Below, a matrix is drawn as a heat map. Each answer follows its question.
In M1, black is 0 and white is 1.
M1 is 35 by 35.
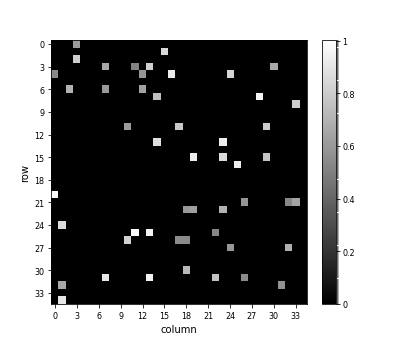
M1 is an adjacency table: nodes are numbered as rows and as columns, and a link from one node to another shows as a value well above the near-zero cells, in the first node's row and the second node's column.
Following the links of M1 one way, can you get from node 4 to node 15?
yes
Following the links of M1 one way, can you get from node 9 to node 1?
no
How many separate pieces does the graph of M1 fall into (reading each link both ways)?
3
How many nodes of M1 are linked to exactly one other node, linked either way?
4
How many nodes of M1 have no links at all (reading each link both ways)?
2
